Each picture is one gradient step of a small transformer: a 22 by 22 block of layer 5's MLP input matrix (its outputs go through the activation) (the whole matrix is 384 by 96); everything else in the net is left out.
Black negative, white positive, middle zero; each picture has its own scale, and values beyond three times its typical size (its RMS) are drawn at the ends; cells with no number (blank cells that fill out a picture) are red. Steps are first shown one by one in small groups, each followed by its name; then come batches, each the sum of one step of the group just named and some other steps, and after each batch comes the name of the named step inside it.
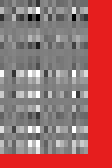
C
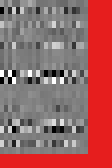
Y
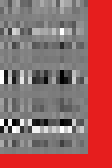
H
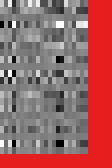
Y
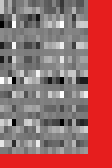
C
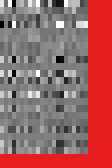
C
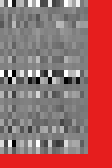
H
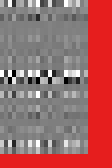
C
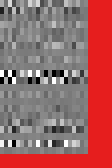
Y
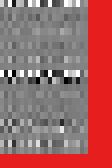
H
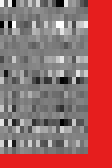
H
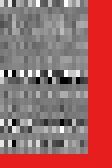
H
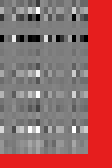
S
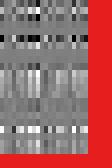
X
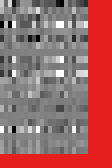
X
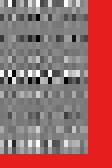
S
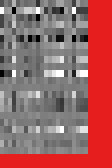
S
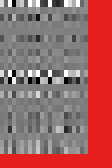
S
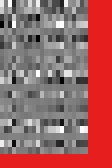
S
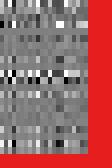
S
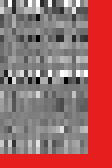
S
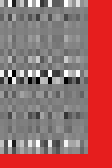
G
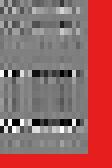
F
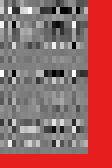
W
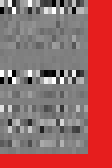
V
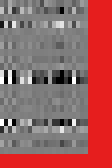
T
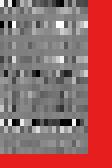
F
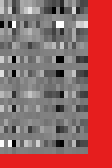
W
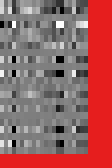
W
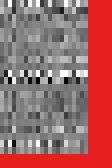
G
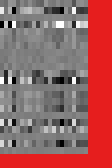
T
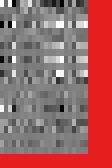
V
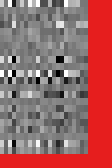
G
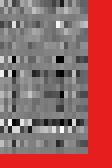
F
